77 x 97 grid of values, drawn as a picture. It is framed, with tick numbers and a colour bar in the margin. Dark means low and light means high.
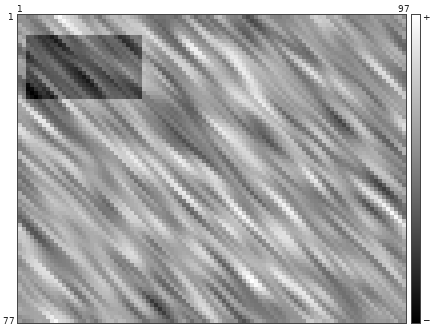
Mirror symmetry: none. Ninth with the lowest average: top left. Odd patch: lower, in the top left. Grain: diagonal, down to the right.
